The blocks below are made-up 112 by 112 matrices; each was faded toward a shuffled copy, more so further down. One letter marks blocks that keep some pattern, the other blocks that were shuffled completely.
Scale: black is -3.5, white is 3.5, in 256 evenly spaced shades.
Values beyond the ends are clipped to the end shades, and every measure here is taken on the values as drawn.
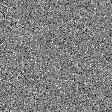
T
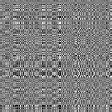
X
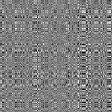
X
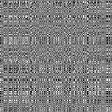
X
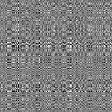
X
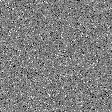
T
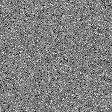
T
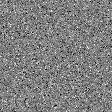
T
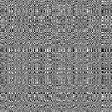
X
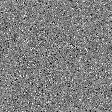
T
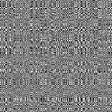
X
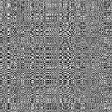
X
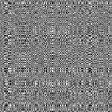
X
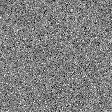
T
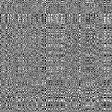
X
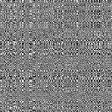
X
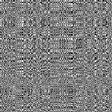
X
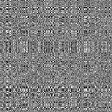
X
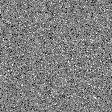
T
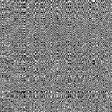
X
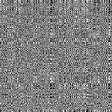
X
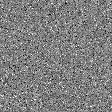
T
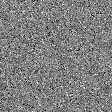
T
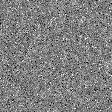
T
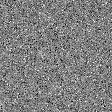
T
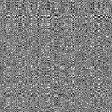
X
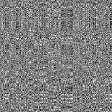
X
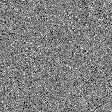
T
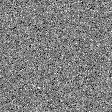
T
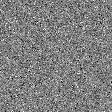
T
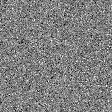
T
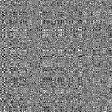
X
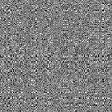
X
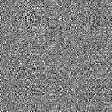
X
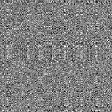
X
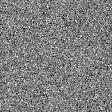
T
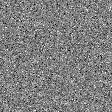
T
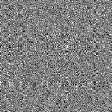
X
